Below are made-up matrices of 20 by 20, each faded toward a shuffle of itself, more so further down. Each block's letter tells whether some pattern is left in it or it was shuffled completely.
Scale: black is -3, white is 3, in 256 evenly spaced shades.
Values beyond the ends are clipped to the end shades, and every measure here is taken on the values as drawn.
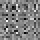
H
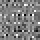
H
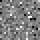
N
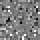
N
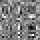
H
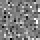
N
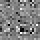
H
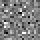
H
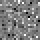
N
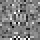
H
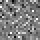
N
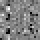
H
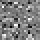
H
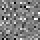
H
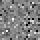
N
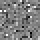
N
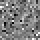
N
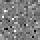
N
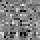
H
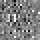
H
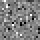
N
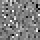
N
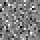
N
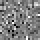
N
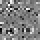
H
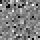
N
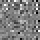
H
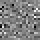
H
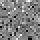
N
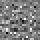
H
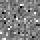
N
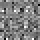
H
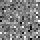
N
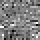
H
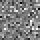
N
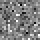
N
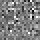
H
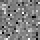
N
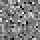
N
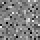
N
